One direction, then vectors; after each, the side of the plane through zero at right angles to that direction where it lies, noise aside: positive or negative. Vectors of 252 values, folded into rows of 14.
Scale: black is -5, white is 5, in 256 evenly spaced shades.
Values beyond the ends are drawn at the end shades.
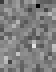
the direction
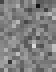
positive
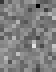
positive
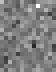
negative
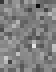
positive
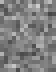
negative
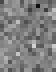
positive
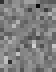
positive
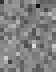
positive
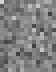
negative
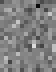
positive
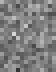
negative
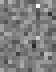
negative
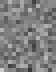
negative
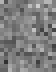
negative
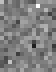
negative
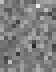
negative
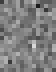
positive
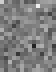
negative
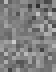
positive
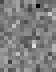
positive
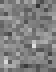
positive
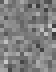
positive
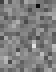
positive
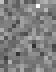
negative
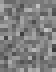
negative
